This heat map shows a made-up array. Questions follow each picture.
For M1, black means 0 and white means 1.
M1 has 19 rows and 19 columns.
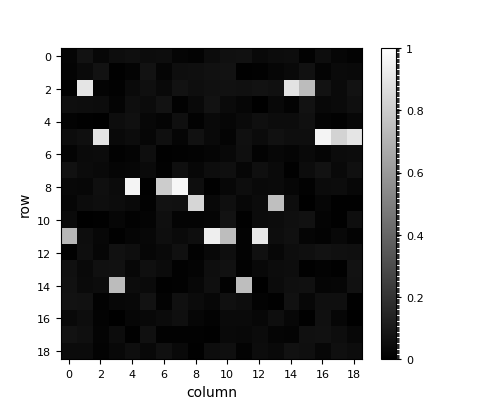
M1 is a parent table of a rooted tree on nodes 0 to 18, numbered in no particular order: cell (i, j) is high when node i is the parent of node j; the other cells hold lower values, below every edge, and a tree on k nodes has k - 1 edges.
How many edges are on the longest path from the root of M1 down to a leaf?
6
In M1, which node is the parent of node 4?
8
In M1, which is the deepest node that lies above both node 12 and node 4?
11
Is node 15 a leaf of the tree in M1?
yes
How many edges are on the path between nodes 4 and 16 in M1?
7
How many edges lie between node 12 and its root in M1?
4
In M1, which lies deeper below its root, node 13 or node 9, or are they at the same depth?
node 13
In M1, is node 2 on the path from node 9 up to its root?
yes
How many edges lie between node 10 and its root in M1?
4
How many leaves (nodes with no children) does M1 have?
13
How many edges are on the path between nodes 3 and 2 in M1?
2
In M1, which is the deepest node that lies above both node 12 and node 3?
14
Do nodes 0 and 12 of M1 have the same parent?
yes
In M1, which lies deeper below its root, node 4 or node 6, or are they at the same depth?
the same depth
